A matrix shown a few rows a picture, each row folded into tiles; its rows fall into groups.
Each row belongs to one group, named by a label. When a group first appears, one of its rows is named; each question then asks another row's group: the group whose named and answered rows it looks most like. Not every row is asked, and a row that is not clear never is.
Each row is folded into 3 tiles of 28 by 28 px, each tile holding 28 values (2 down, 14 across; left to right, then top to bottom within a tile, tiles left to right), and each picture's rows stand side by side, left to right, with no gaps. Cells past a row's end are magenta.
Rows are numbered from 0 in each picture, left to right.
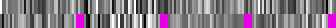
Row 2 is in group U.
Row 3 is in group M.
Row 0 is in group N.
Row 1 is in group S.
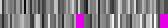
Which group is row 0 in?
N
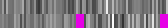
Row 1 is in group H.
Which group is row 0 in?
M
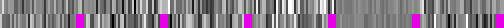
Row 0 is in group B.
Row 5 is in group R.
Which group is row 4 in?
R
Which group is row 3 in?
U
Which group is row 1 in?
R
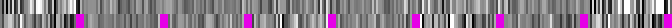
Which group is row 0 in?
U
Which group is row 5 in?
B
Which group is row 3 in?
H
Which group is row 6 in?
R
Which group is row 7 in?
U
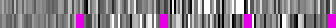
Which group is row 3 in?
B
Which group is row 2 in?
U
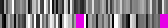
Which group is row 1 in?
B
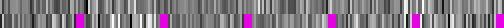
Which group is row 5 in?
B
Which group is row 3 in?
M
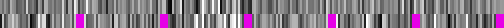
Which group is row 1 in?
B
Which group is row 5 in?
R
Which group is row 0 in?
H
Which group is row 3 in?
H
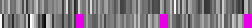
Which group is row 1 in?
M
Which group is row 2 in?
M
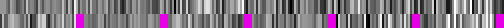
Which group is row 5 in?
S
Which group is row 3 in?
M
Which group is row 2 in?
U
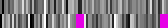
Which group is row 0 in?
H
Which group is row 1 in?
B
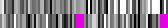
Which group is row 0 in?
R
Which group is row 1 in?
U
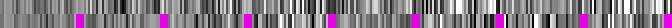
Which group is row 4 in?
U
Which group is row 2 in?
R
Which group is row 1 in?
M
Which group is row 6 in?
B
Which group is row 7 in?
U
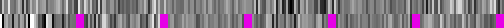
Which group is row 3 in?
M
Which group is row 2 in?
R
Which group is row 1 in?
N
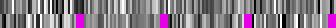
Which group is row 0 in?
S
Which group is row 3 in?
H
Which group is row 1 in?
U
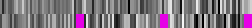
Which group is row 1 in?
H
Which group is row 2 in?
R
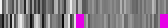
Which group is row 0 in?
N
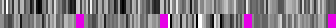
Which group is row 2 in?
B
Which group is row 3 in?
S
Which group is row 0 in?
M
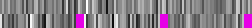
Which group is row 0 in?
B
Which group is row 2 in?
N
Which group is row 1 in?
B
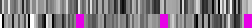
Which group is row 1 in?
M
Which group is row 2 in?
R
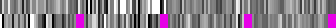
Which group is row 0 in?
B
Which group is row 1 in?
U
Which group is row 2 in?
N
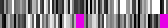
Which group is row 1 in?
U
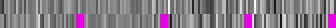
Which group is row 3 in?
B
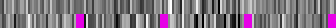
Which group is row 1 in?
H
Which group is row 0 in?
S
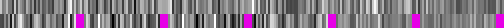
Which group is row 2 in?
R
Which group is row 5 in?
M
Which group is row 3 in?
N
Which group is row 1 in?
R
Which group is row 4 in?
U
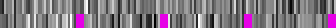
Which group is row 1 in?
R
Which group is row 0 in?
S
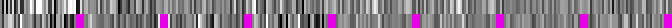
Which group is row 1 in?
R
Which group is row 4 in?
U
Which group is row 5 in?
U
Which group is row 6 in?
R
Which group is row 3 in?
R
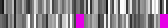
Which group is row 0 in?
S
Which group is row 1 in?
U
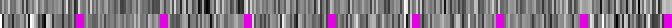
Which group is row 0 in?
B
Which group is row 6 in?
R
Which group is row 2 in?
M
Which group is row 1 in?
M
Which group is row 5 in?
N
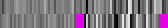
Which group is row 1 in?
H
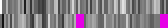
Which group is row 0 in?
N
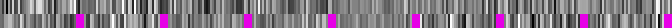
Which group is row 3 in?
M
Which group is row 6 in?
R
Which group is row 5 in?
B
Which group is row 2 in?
M
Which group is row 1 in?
S
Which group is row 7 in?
N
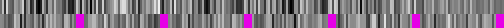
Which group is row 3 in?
M
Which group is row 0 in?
M
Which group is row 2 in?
M
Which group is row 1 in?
U
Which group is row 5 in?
S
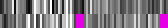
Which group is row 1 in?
M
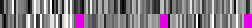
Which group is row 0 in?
S
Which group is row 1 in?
M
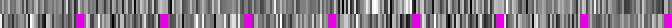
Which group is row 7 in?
M
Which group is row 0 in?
B
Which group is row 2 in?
S
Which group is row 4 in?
U
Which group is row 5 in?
R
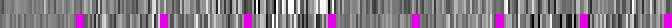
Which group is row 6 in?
R
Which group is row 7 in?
H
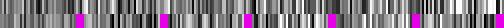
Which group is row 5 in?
U
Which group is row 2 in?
N
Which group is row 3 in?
S
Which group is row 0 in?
M
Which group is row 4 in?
S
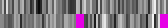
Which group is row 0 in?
M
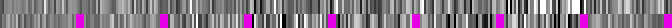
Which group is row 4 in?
N
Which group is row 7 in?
U
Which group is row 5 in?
R
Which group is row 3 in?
H
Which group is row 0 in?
H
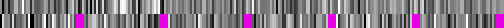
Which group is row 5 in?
R
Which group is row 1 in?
U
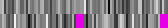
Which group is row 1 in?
N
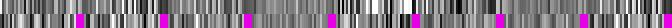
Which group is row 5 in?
M
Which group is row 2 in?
S
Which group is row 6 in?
H
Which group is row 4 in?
U
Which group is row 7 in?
S
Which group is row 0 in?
N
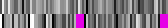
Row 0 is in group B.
